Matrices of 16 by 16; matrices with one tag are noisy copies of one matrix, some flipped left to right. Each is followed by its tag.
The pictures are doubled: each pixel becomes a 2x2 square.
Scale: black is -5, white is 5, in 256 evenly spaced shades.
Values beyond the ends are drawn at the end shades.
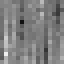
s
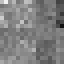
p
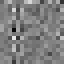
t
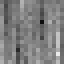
s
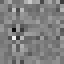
t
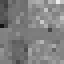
p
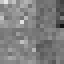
p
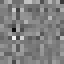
t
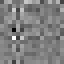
t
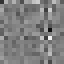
t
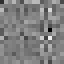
t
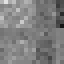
p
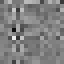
t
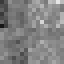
p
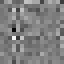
t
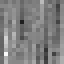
s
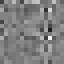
t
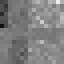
p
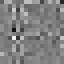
t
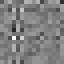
t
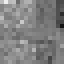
p
